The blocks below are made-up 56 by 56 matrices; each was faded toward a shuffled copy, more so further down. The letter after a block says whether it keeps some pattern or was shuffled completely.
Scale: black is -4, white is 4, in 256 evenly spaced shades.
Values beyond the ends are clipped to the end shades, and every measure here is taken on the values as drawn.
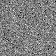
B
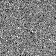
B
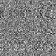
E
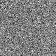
B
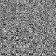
E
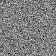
B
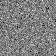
B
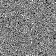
B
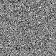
B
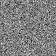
B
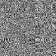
E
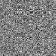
E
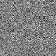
E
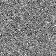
B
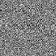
E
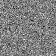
B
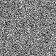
B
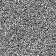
B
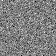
B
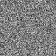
E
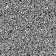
B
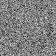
B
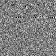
E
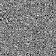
E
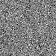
B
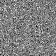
B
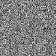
E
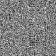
E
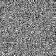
E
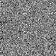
E
